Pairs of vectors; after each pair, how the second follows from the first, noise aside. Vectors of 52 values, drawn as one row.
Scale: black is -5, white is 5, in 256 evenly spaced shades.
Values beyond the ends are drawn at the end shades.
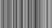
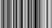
scaled up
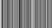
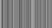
shrunk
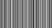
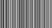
wrapped around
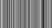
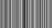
wrapped around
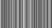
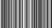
scaled up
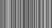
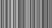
wrapped around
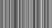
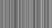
shrunk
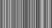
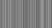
shrunk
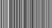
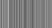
shrunk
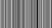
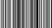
scaled up
